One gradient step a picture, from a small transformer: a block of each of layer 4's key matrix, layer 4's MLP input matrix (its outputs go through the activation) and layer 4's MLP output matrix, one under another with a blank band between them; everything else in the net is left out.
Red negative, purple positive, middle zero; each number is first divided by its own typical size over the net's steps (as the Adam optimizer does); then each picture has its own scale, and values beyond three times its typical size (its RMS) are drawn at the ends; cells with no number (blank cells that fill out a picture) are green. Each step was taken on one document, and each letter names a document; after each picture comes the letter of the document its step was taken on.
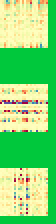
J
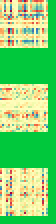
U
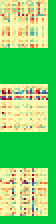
U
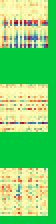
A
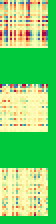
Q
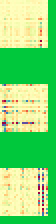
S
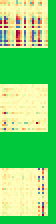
S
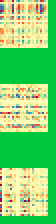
U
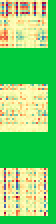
A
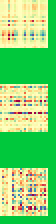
Q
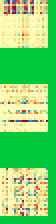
Q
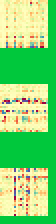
J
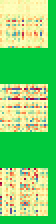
U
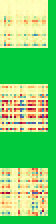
A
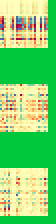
A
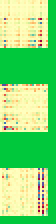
S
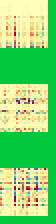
J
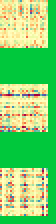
U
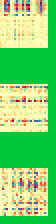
Q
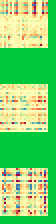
A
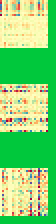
Q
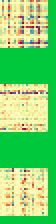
U
